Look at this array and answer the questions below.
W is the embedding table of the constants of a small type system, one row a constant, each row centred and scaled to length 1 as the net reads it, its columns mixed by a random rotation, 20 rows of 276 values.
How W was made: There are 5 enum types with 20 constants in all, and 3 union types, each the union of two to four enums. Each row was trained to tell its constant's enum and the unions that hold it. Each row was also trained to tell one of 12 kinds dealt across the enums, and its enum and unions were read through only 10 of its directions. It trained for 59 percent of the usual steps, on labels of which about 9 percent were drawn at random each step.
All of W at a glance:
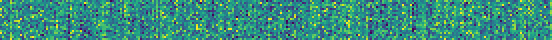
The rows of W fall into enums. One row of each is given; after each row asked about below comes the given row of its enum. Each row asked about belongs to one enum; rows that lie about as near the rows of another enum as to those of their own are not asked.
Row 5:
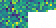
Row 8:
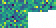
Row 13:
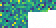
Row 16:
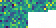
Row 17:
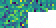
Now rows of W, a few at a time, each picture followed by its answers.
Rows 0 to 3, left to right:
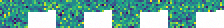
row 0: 16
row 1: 17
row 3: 8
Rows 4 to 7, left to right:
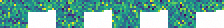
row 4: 16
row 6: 13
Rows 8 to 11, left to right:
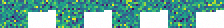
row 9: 17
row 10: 13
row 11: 16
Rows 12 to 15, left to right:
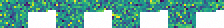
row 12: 13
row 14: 13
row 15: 16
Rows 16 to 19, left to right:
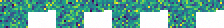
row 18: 8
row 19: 13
